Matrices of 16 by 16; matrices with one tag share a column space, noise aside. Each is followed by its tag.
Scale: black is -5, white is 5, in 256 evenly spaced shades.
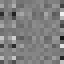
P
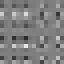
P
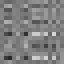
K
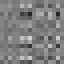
P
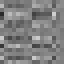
P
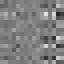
P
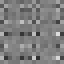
K
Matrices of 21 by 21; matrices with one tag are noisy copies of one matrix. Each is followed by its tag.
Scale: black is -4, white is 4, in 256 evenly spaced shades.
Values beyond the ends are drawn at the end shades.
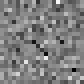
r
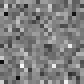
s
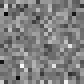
s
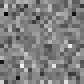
s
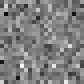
s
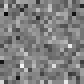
s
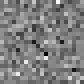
r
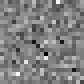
r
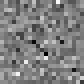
r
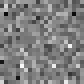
s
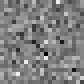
r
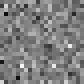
s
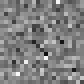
r
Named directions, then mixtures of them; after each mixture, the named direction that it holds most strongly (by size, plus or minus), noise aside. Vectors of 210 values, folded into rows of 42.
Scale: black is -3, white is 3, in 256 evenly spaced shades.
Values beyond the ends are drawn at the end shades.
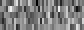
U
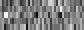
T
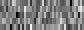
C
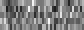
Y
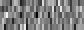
T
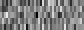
T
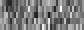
Y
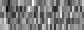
Y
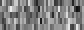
U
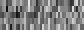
C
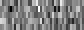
U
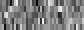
U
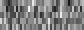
Y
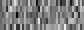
C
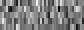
U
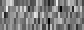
Y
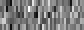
Y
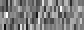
T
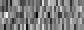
T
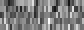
Y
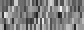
T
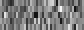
T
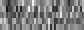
Y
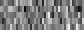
U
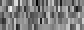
U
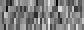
U
